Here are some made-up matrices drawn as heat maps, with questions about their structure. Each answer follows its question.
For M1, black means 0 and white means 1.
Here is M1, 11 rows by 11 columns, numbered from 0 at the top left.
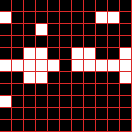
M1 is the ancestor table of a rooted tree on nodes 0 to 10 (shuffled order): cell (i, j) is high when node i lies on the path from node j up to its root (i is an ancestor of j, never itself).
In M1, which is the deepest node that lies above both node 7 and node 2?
4
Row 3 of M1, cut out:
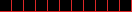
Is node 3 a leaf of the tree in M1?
yes
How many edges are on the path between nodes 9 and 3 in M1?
6
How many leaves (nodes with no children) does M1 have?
5
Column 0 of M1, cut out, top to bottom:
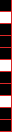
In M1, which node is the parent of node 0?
8
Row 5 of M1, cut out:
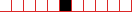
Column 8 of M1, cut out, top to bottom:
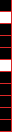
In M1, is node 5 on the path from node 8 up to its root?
yes
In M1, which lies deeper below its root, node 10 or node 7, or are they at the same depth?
node 10
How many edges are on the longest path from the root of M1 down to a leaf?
4
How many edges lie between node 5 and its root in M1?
0
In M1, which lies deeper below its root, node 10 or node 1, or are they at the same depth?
node 10
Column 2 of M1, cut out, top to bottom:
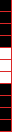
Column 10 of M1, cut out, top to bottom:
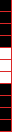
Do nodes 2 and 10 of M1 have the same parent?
yes
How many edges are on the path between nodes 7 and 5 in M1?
2
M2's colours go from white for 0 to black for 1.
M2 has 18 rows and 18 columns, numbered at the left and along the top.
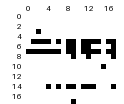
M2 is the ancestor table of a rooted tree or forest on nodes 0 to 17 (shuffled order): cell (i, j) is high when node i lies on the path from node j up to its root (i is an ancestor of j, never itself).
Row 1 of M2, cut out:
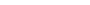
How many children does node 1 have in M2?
0
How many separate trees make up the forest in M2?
2
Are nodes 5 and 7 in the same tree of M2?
yes
